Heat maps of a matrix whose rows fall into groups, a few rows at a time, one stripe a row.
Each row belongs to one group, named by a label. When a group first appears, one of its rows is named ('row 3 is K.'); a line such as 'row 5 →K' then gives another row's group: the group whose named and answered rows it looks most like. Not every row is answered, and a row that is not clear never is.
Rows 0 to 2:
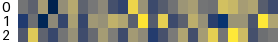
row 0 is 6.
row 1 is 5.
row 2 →6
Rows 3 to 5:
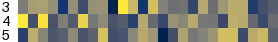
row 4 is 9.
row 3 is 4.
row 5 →6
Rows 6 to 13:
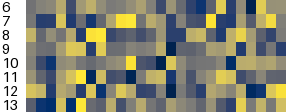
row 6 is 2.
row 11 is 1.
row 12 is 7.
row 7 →5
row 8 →9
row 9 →1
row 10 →5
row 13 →5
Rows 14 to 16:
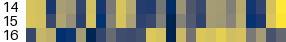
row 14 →7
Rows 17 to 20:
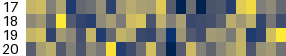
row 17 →4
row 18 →4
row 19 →7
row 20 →6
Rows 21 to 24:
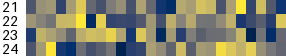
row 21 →6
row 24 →6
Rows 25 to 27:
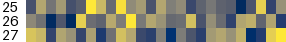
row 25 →2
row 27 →7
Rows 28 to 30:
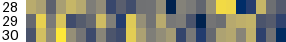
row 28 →1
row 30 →4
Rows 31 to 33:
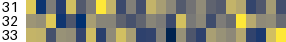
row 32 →9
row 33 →7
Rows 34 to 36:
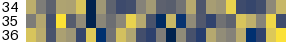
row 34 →1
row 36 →7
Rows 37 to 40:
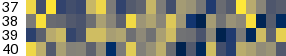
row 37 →9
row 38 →4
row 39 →2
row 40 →4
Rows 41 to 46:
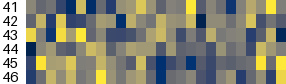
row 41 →5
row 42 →4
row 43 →1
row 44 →2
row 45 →2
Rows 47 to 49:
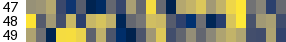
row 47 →6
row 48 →9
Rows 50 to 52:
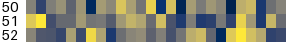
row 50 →5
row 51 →4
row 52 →9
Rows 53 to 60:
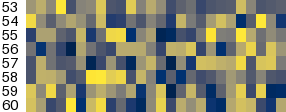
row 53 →4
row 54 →1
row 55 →6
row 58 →2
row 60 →9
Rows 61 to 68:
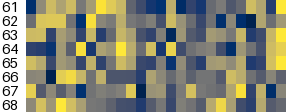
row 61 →2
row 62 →2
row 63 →7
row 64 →5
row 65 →7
